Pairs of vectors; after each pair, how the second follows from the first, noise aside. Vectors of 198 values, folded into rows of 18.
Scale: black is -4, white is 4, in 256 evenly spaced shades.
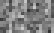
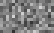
shuffled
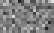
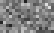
shuffled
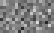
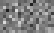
reversed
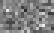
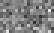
shuffled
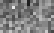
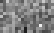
reversed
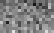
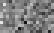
shuffled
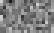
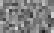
reversed
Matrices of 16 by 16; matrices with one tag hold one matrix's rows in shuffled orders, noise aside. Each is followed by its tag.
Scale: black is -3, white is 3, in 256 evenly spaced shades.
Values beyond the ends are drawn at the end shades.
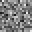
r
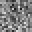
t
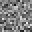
r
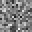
t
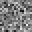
r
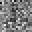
t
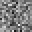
t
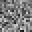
r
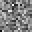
t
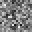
t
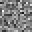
r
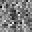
t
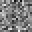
t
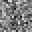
t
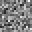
r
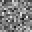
r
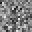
t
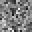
t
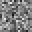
t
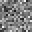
r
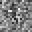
t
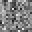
t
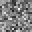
t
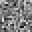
r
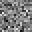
r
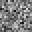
r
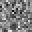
t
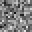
r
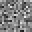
r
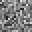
r
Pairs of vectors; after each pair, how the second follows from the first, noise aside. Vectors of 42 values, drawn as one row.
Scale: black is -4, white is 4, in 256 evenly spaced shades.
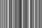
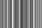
reversed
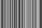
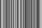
negated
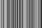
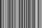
reversed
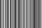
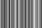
negated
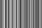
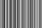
negated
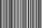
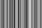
shuffled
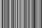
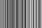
shuffled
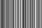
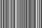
shuffled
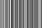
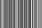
reversed
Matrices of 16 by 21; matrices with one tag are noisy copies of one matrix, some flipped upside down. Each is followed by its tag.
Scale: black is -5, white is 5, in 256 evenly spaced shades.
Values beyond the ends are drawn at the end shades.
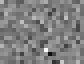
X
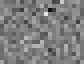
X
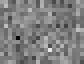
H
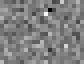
X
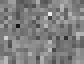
H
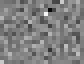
X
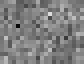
H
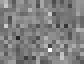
H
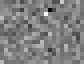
X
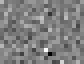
X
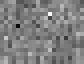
H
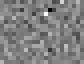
X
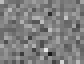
X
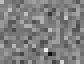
X
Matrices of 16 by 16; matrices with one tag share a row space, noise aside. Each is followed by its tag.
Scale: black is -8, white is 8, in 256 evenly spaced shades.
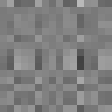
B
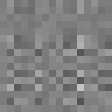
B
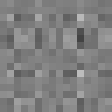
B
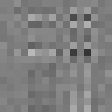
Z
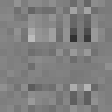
Z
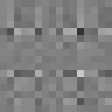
B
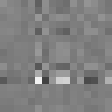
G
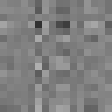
G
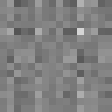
B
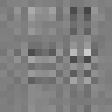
Z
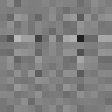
B
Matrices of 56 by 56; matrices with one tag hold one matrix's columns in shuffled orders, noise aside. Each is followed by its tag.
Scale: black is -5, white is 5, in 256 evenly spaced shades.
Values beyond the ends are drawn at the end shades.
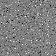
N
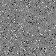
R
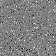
R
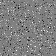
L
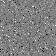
R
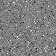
R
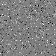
N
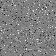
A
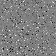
R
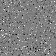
R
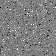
A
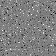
A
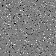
N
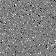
N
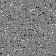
A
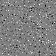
N
